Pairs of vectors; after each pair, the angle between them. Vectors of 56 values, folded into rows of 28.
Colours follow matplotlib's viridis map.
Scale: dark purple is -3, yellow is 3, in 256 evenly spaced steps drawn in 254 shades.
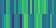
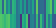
orthogonal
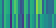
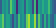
partly opposed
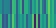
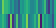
partly opposed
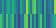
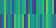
nearly opposite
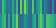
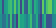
nearly opposite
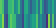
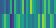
partly opposed
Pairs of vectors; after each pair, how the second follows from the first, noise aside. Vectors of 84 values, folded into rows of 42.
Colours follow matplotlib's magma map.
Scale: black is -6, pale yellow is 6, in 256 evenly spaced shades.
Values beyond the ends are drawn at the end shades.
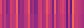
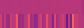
partly zeroed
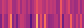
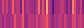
reversed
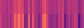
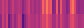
wrapped around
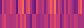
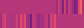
partly zeroed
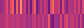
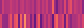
wrapped around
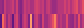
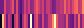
scaled up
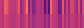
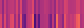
reversed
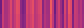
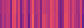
reversed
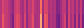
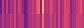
reversed
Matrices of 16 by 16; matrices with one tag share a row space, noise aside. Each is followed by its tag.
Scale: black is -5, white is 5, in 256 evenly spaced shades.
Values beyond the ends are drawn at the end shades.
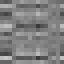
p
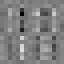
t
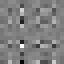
t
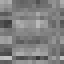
p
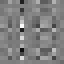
t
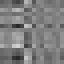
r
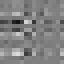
r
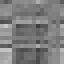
p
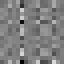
t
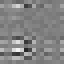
r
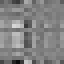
r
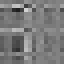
r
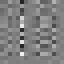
t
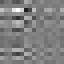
r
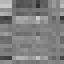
p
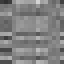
p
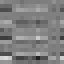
p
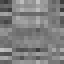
p
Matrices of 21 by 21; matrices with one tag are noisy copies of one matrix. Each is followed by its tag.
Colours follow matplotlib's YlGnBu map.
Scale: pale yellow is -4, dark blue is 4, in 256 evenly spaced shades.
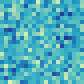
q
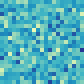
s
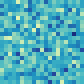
s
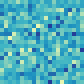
s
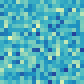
s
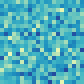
s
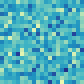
s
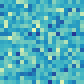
s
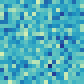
q
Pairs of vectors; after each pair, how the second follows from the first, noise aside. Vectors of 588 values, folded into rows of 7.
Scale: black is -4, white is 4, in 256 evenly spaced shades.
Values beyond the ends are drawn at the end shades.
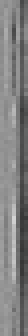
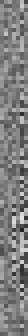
sign-scrambled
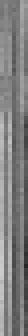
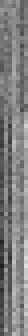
negated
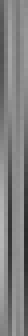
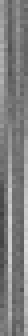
negated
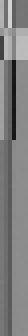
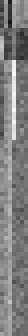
negated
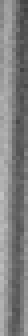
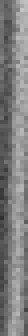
negated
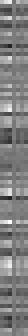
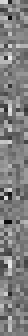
sign-scrambled
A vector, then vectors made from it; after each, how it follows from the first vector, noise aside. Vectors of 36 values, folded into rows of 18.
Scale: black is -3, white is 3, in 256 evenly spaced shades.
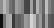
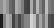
copied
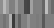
partly zeroed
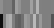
partly zeroed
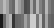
copied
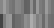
shrunk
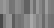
shrunk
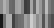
copied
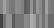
shrunk
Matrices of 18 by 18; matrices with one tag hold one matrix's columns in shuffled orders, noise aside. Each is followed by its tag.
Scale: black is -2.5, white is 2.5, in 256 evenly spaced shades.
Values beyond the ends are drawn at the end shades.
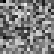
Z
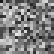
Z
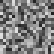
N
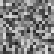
N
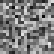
Z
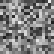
Z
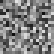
N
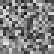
Z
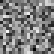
N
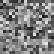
Z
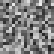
N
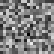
Z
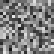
N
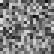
Z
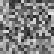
Z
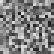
N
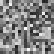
N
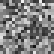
Z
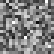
Z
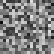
Z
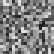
N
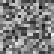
Z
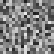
N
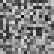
Z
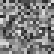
Z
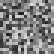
N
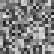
N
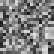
N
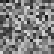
Z
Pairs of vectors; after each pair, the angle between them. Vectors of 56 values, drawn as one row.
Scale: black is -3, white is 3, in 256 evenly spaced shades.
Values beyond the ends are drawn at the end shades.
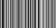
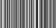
nearly opposite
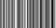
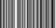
nearly parallel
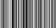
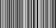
partly opposed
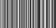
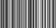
orthogonal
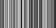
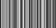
partly aligned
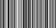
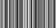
nearly opposite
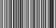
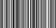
partly aligned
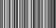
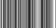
partly opposed
